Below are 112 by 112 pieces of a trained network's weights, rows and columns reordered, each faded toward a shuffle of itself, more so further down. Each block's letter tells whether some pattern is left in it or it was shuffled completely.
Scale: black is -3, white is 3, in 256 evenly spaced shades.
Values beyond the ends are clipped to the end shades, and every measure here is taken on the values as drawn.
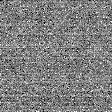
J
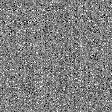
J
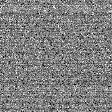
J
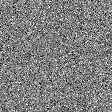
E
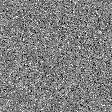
E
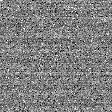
J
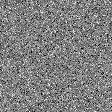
E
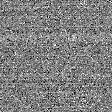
J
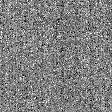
J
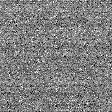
J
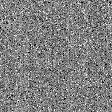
J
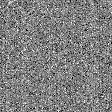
J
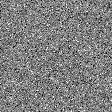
E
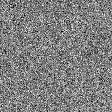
J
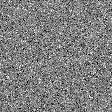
E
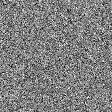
E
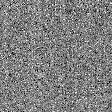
J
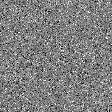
J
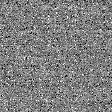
J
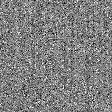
J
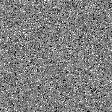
J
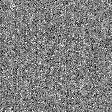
J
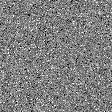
E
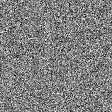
J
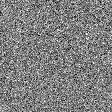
E
